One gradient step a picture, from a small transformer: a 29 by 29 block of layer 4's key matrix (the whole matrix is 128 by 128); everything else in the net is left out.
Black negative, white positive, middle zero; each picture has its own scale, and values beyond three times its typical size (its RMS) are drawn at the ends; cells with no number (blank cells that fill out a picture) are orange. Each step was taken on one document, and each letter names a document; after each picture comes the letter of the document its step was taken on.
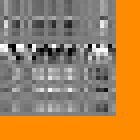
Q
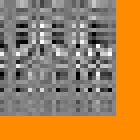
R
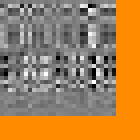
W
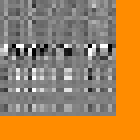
Q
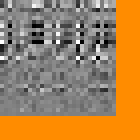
R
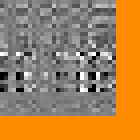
W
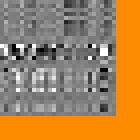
Q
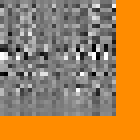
W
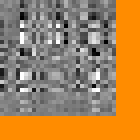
R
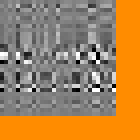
W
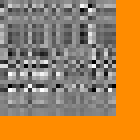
W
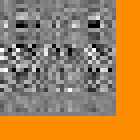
Q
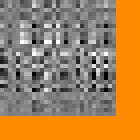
R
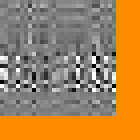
W
